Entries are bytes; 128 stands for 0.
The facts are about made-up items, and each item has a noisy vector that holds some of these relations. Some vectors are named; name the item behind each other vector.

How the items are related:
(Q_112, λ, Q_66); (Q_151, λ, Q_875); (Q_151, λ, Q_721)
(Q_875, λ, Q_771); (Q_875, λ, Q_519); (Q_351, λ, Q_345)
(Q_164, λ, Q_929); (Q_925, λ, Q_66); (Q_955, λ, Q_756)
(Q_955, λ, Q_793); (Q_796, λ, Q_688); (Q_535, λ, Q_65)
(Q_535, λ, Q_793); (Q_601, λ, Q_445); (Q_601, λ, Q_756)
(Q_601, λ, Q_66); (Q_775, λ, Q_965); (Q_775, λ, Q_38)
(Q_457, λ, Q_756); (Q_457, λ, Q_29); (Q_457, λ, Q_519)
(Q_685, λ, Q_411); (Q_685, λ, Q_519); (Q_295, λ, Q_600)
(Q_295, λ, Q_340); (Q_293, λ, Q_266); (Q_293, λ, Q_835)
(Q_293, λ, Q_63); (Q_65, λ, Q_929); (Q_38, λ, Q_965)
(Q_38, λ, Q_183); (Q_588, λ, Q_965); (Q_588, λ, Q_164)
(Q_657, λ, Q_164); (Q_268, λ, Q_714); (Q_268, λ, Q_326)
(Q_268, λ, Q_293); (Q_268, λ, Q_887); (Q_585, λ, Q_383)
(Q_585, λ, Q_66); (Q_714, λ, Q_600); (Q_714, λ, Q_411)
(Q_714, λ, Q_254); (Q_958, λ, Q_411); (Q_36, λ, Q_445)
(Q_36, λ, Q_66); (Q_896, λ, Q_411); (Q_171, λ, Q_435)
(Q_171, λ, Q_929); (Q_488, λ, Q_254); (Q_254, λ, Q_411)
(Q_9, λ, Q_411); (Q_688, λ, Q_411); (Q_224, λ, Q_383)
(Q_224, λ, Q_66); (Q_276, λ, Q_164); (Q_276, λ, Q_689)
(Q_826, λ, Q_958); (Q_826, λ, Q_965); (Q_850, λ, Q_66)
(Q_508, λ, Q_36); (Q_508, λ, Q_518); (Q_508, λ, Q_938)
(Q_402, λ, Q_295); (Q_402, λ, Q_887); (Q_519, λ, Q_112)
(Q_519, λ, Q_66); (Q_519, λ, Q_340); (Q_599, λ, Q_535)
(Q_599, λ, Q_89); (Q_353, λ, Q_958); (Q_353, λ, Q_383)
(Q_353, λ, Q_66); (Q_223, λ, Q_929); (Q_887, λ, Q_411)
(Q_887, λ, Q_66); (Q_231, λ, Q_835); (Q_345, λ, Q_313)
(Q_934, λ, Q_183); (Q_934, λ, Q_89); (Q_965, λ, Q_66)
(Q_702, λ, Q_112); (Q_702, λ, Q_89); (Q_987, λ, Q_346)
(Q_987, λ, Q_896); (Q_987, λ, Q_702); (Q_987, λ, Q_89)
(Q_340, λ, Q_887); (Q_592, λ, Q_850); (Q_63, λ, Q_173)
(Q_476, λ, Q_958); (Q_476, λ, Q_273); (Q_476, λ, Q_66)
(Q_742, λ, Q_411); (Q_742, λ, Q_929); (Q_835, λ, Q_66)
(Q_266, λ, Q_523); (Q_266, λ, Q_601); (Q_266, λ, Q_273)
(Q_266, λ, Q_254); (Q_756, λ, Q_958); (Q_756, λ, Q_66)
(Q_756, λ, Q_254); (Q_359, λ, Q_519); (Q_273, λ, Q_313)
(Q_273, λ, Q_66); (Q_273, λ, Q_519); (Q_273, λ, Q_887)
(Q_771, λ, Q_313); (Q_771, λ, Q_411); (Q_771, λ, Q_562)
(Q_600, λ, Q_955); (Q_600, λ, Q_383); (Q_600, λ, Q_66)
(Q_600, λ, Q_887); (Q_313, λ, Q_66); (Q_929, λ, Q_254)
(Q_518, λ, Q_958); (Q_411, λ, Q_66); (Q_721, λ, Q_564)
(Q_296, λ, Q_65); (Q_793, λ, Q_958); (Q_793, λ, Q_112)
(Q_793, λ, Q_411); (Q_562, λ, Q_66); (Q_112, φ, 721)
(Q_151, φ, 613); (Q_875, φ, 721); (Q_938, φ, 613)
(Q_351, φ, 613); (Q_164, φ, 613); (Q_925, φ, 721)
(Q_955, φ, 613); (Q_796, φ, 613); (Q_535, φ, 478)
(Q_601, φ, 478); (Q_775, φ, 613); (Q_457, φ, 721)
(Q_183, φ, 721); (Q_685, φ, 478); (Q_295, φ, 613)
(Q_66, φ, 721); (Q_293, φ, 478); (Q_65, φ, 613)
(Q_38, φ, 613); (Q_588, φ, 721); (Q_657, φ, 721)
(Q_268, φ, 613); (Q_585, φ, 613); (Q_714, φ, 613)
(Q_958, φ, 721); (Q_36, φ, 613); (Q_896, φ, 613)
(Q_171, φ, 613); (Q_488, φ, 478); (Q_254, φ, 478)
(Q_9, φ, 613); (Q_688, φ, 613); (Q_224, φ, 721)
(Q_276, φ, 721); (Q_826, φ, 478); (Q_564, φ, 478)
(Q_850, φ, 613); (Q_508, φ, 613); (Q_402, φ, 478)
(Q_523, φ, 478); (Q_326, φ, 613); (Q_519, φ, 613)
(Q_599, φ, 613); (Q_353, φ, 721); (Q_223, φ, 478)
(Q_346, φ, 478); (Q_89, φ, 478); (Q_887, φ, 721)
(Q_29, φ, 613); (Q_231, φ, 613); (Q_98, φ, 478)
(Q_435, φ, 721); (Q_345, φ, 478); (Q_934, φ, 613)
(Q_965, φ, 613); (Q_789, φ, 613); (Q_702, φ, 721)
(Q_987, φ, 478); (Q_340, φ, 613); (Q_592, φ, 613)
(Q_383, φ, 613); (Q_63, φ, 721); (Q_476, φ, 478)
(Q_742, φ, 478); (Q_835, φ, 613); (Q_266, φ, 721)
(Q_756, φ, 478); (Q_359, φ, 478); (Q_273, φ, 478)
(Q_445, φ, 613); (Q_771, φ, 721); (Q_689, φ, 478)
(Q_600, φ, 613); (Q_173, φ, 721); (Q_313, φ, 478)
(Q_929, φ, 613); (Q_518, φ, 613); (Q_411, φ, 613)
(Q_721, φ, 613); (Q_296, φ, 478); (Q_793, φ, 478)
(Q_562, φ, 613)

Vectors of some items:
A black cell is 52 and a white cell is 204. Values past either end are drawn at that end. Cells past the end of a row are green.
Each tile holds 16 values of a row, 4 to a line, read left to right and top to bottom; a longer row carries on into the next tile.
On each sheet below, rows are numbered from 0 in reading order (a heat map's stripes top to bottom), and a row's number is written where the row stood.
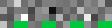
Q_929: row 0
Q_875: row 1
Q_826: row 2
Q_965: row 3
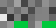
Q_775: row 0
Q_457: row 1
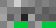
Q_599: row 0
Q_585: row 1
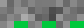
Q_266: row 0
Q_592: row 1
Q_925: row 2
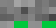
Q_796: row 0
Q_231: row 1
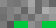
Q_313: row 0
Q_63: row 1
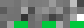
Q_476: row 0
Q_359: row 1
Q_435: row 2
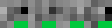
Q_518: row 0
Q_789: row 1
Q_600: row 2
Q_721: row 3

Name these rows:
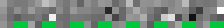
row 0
Q_835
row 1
Q_411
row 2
Q_98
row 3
Q_29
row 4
Q_296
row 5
Q_383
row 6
Q_934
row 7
Q_402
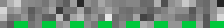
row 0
Q_89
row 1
Q_273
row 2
Q_588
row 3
Q_887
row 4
Q_756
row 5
Q_171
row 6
Q_896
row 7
Q_689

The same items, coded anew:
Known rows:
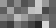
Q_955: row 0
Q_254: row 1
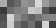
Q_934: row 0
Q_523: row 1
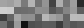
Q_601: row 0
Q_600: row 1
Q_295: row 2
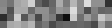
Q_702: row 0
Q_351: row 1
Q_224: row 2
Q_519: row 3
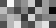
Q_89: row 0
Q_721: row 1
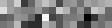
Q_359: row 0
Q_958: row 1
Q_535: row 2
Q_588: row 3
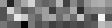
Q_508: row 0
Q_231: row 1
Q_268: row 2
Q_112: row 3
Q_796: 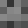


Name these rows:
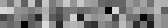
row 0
Q_476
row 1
Q_875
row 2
Q_183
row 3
Q_326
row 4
Q_987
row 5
Q_266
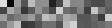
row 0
Q_151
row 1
Q_340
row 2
Q_346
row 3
Q_171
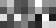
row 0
Q_383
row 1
Q_66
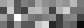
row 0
Q_445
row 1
Q_98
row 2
Q_826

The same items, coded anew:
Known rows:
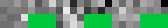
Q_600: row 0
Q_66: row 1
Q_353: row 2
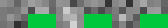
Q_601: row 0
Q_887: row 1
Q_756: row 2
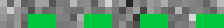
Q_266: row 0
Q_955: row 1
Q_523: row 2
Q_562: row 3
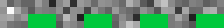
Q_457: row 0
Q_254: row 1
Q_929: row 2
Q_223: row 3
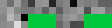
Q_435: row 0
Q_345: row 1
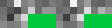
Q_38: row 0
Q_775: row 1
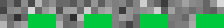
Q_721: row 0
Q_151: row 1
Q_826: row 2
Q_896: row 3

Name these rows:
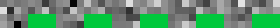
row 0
Q_987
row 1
Q_402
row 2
Q_938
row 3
Q_164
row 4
Q_171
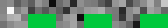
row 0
Q_112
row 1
Q_689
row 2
Q_293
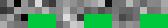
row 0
Q_564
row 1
Q_958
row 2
Q_789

